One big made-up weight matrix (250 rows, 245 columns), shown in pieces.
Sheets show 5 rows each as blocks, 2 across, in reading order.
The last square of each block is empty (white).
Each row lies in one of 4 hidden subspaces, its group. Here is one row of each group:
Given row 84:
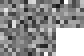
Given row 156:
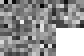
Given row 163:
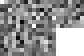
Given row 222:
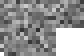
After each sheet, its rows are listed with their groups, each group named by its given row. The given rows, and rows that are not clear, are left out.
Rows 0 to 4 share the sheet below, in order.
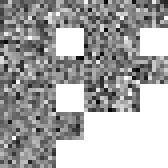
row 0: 156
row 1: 163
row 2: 84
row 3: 156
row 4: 163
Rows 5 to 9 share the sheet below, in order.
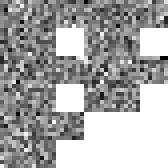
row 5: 222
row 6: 163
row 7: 84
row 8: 84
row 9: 222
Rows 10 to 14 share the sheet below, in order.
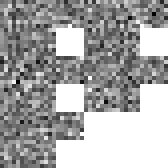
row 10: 156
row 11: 156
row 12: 84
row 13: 156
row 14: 222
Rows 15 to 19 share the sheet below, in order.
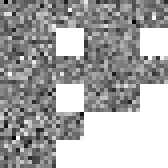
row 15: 156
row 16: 163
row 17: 163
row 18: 84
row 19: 84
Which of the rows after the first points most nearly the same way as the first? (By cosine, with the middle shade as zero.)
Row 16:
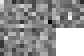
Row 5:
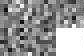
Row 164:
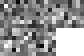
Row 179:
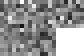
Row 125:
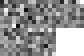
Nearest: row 5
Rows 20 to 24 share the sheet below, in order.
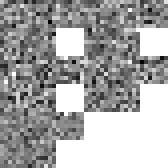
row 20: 163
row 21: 156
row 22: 156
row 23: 84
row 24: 84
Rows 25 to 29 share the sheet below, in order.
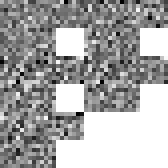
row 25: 84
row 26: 222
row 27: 84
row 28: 84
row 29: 84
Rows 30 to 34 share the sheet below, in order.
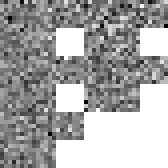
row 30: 163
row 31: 84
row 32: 84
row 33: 222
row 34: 163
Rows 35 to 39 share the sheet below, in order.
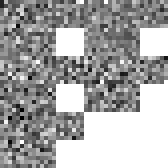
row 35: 84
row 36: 163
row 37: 163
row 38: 84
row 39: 222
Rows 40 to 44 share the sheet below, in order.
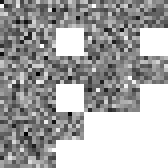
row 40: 222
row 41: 222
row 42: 163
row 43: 156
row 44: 222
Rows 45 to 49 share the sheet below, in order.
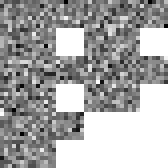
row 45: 156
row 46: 84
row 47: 222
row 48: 84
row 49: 163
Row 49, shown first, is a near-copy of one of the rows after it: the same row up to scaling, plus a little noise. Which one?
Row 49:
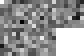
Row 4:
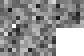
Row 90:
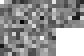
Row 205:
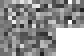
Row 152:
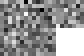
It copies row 90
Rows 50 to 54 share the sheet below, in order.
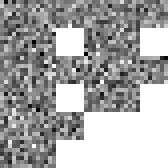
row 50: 156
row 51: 222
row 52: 222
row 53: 84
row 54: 222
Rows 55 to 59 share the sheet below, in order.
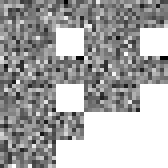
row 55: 156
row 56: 156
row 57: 84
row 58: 84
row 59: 222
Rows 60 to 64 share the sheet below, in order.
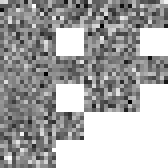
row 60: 163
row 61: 84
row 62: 156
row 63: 156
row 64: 222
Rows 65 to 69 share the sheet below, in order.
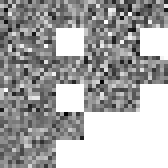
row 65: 156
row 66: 156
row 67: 222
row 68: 84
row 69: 84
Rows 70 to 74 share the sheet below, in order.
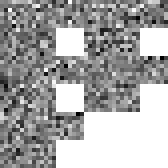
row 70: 163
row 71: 222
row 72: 156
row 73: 84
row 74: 84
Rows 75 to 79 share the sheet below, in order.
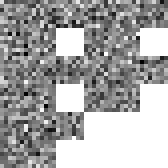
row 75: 156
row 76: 163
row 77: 156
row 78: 84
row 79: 222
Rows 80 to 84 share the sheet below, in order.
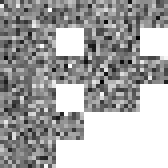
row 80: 222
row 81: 222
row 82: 156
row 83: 84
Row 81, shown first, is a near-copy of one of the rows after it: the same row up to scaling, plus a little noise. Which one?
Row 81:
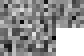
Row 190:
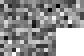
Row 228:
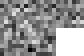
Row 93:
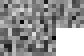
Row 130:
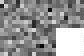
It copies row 93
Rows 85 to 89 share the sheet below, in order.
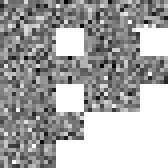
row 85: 84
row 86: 156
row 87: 163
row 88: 222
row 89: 156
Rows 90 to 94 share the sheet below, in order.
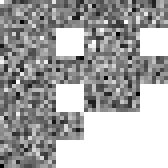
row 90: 163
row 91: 222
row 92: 84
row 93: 222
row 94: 222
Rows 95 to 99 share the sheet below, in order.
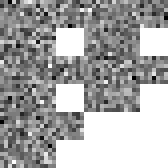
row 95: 156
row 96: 156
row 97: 222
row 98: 163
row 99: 163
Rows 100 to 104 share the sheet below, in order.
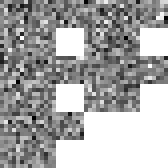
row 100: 222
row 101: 163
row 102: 84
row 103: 156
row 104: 163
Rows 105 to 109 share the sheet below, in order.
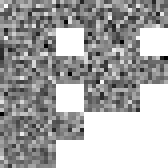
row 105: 163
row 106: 222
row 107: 163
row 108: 84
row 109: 163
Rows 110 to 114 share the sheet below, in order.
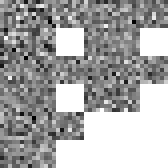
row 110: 163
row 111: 163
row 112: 163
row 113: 156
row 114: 163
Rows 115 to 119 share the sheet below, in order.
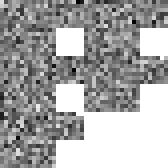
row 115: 84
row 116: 163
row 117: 222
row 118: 84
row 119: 84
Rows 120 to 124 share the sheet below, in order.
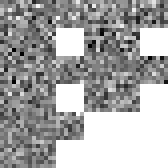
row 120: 163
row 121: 222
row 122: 84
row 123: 84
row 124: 84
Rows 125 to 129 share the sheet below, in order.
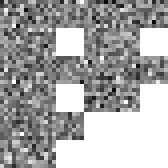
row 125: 84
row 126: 163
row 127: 84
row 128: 222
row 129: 222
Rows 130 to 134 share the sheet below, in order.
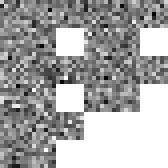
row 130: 222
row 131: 163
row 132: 156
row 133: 163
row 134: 156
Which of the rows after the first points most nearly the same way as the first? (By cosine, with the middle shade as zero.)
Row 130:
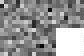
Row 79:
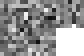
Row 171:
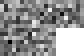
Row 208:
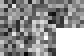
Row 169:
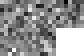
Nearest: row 169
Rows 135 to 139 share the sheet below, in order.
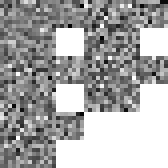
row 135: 156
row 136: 84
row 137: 163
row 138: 163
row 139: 84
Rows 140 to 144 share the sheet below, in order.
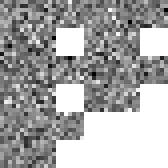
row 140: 222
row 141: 156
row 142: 222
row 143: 163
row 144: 84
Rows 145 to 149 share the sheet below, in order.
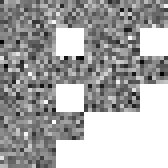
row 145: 156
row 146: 156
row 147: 84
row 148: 163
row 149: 222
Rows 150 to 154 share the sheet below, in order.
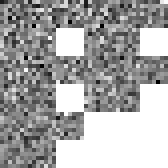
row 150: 163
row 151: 84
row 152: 163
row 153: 222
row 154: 84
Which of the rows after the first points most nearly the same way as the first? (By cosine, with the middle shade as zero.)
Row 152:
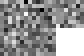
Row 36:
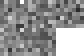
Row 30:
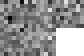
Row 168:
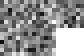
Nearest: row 36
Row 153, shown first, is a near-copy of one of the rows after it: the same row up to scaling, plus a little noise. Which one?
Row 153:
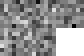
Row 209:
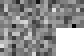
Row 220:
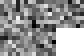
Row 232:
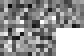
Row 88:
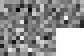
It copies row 209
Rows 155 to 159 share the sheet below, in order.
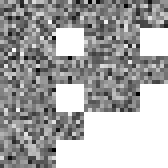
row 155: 163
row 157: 163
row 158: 222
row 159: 222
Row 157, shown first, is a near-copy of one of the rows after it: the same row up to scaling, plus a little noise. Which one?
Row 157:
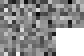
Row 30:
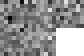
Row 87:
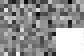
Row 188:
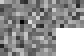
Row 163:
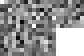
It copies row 87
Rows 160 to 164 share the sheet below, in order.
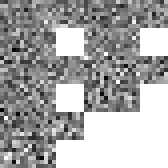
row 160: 156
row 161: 163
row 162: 222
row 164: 222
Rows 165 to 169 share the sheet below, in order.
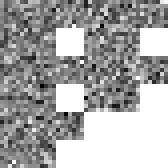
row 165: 222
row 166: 84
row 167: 156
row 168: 156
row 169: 163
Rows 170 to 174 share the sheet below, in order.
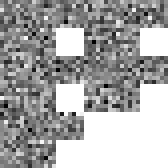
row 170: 156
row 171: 222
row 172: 156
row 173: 156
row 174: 84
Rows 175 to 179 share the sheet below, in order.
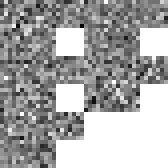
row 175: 84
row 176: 163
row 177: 222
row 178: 222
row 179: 163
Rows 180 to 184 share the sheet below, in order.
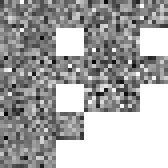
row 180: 163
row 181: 163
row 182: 156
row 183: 222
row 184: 156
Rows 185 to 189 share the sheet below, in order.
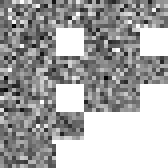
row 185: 163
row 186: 156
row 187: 156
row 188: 163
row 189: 156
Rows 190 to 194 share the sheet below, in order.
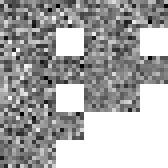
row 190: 222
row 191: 156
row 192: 156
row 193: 84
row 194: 163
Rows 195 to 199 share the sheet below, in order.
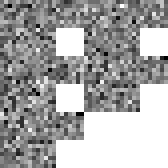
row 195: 222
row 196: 163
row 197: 156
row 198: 84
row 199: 84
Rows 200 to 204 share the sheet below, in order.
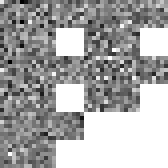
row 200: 163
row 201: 156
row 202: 222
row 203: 163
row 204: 156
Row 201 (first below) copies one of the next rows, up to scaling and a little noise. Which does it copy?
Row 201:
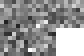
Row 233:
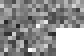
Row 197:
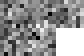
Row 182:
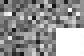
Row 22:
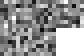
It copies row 233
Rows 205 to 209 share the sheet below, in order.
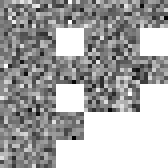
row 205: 163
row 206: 156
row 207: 222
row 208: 156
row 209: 222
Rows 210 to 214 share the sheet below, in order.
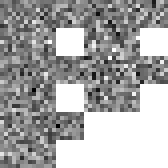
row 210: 156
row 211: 222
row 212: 156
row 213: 163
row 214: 156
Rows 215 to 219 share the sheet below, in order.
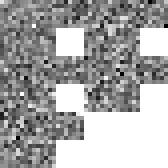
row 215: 163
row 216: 84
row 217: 222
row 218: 163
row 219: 84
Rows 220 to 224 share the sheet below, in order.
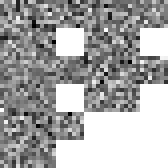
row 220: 222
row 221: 222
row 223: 84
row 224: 163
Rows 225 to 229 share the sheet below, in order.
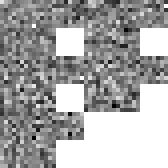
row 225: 163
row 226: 156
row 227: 222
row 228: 222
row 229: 163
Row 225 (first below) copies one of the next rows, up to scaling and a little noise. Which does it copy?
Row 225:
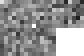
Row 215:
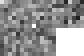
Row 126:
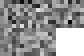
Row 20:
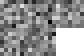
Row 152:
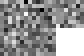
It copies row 215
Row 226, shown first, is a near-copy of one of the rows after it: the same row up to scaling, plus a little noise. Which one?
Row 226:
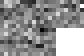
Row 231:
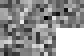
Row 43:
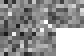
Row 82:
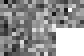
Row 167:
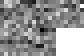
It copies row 167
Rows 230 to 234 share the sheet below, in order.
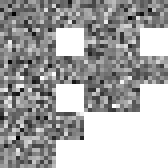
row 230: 222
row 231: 156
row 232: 222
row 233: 156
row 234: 84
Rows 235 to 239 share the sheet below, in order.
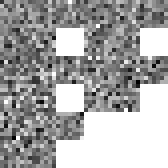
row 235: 222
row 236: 163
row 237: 222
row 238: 156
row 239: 84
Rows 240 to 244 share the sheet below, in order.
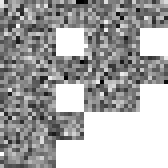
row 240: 84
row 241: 163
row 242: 156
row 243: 84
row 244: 156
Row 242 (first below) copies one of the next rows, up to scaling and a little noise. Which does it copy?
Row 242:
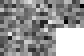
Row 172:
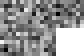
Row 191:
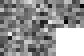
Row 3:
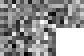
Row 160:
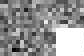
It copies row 191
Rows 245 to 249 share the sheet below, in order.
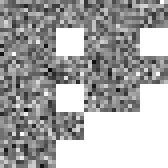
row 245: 222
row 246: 84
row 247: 156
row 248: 222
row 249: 163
